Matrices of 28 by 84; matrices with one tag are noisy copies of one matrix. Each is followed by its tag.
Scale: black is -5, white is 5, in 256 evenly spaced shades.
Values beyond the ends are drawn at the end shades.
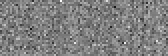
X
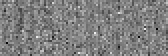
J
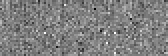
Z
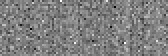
X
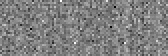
X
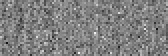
J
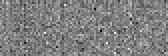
Z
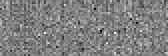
Z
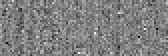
J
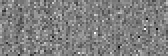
J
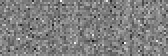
X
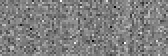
X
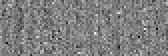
J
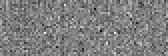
Z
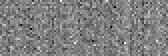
X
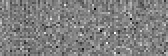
Z
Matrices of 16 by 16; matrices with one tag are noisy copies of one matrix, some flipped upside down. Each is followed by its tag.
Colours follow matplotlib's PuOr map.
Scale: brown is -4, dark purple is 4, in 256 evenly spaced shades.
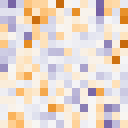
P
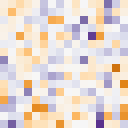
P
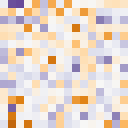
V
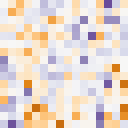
P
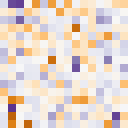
V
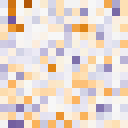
V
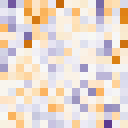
P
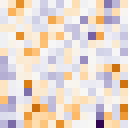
P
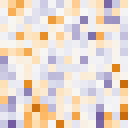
P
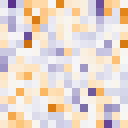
P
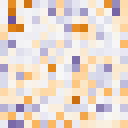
V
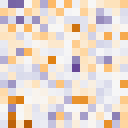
V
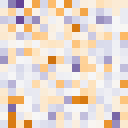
V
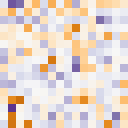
V
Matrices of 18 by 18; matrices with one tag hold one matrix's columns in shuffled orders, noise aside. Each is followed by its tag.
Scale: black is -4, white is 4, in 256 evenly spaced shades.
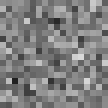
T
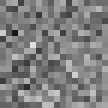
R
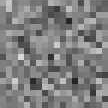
T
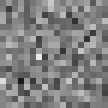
T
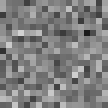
R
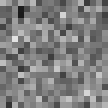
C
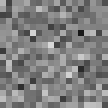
R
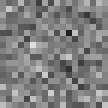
R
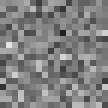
R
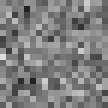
T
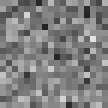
C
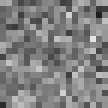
C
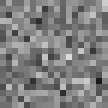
T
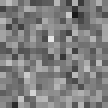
C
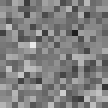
R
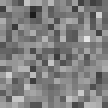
C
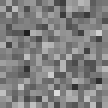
R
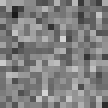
C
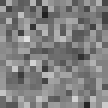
C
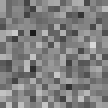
R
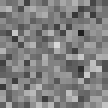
R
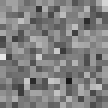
T
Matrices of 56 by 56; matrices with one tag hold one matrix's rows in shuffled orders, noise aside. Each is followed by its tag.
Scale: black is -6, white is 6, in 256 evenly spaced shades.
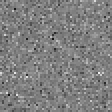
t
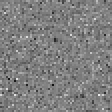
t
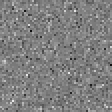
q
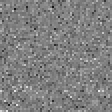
t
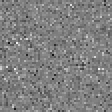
t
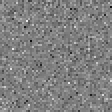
q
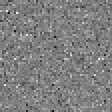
t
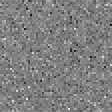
q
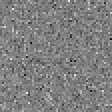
q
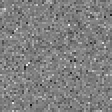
q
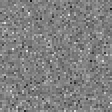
q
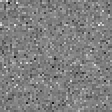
t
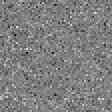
t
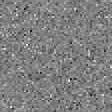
q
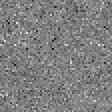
t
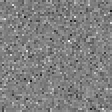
q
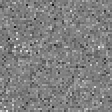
t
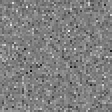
q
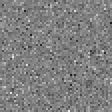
q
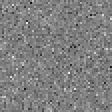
q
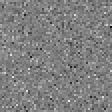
q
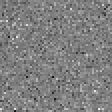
t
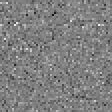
t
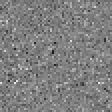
t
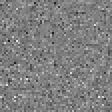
t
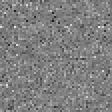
t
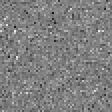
t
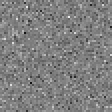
q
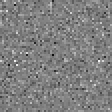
t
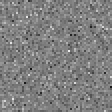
q
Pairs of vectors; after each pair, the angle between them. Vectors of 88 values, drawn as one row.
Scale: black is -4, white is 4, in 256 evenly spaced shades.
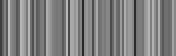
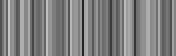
nearly parallel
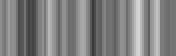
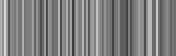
orthogonal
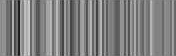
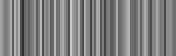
partly opposed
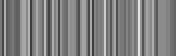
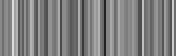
partly opposed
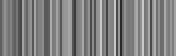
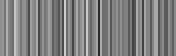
orthogonal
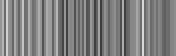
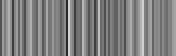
partly aligned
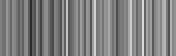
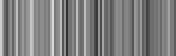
partly opposed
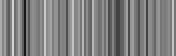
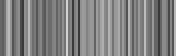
partly opposed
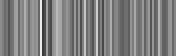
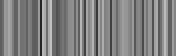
nearly opposite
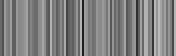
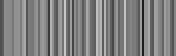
partly aligned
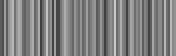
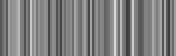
partly aligned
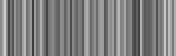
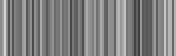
nearly parallel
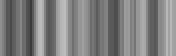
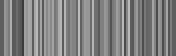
orthogonal
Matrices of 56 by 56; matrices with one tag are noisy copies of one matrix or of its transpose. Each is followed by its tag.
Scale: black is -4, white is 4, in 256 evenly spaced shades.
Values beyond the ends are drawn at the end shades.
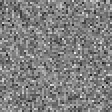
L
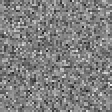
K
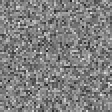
K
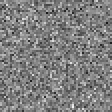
K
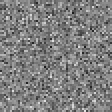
K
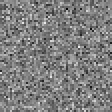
K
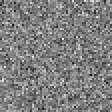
L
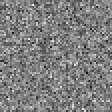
K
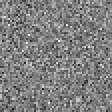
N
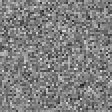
N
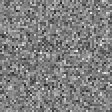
K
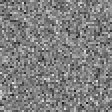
L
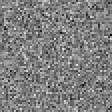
N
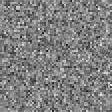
K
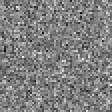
K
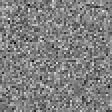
N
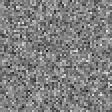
K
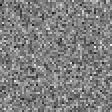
L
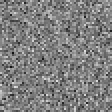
L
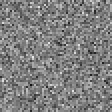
L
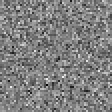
K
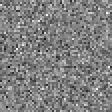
K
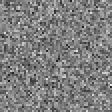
K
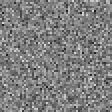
L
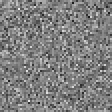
N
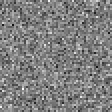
L
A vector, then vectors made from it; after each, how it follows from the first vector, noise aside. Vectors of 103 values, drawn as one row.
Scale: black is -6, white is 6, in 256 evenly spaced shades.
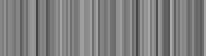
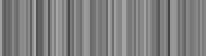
reversed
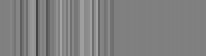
partly zeroed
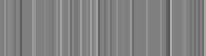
partly zeroed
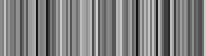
scaled up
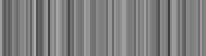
reversed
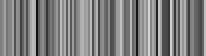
scaled up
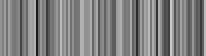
scaled up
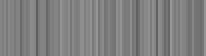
shrunk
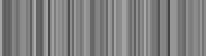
reversed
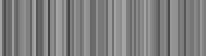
reversed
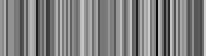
scaled up
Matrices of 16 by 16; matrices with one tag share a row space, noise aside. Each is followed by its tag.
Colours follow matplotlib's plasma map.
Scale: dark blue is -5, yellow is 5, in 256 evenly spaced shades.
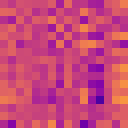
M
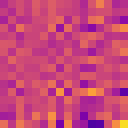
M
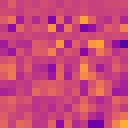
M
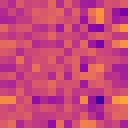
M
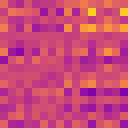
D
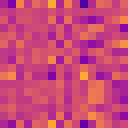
M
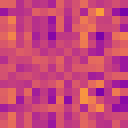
M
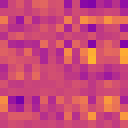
D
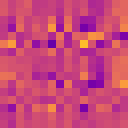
M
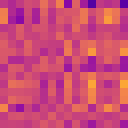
D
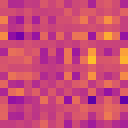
D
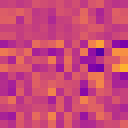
M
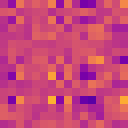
M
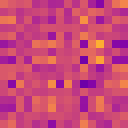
M
